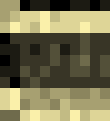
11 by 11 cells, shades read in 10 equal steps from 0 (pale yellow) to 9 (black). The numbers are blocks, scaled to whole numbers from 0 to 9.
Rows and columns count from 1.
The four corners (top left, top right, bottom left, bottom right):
3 8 5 1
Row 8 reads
7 9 7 6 7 7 7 7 7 7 7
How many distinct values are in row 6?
5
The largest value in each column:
9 9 9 8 8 9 9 8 8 9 8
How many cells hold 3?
14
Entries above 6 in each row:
9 0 0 10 9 7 6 10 0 0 0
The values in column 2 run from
0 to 9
